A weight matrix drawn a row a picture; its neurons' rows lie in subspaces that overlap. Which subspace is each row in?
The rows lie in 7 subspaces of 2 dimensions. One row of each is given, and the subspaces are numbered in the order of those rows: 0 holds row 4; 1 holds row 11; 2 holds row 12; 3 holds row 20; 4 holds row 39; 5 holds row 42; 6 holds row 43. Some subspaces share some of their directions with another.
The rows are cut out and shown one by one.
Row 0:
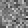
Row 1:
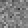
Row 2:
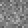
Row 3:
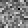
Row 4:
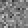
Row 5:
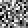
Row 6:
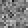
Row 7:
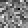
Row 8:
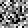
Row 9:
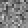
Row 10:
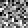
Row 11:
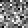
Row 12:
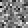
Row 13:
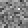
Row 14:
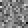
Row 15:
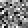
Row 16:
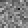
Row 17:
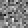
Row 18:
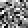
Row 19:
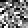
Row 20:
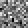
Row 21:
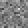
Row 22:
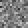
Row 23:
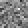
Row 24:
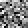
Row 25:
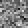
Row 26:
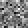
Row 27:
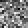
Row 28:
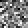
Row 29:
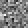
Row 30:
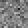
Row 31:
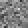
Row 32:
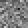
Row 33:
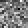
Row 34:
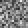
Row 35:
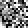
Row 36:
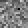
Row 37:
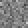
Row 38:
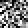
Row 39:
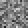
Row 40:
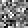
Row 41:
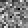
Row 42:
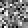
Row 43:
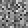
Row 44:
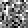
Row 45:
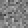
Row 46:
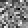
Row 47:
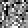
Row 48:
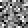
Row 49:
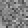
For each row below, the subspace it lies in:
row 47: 5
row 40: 0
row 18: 2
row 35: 4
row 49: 4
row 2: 1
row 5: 6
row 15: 5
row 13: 4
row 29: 3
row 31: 3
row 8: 1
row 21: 6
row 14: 2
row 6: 0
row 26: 6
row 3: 4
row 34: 6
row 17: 3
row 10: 3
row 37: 2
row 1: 0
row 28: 2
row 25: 0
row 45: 3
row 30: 6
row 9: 5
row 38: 6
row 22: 2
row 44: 5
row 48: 2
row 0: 4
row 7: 5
